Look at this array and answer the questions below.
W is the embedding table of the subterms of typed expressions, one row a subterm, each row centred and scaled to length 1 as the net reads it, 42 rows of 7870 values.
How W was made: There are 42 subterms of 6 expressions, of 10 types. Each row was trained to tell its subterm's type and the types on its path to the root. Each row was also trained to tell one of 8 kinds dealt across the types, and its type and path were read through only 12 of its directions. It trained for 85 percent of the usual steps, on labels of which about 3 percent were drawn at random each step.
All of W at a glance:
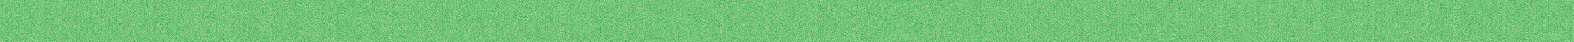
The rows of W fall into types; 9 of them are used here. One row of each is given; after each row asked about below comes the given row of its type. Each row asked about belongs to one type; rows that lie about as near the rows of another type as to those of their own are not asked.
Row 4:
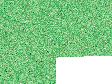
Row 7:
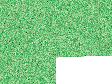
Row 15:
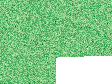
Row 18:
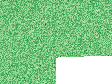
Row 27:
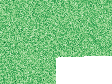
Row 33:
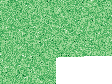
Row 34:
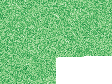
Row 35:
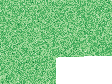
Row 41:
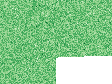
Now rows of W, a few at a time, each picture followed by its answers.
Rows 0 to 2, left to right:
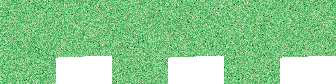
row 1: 33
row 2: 41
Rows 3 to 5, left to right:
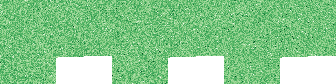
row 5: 4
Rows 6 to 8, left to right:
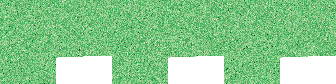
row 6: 33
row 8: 35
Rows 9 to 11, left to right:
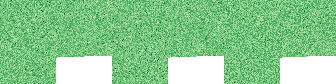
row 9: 33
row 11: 18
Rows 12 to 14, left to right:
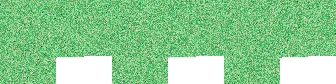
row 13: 7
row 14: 18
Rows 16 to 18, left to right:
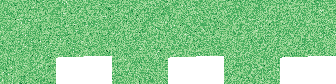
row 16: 7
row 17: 27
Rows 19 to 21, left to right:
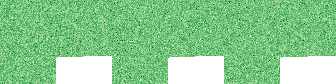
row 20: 7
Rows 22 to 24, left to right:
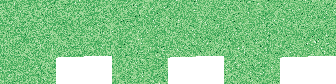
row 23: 4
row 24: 4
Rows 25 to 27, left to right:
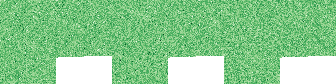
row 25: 4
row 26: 7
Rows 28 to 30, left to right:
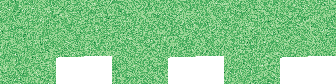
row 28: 33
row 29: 7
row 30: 33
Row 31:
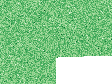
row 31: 4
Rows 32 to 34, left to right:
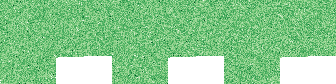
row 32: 35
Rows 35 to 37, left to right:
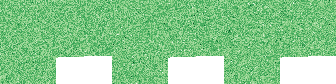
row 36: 27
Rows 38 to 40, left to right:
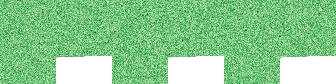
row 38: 34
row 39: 34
